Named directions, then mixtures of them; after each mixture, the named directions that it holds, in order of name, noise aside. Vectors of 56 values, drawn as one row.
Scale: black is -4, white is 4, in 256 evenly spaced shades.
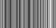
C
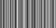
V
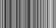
C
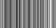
C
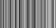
C, V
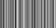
V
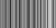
C, V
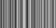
V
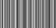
V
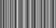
V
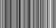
C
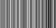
C, V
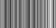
C, V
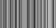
C, V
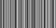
V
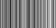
C, V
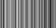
C, V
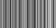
C, V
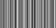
V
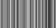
C, V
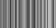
C, V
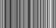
C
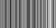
C, V
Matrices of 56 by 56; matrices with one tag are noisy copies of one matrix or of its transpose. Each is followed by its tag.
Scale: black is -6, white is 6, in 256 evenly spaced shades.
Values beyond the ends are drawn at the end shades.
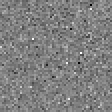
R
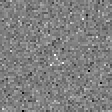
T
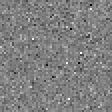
R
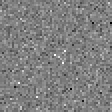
T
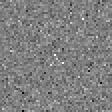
T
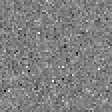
R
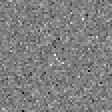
T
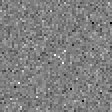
T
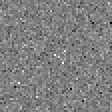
T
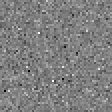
R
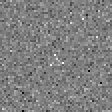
T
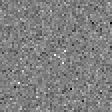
T
